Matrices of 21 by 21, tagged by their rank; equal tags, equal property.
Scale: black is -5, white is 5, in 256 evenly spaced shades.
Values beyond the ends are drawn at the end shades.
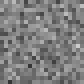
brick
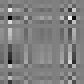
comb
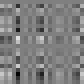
comb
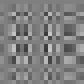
comb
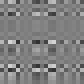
comb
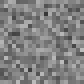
brick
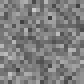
brick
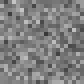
brick
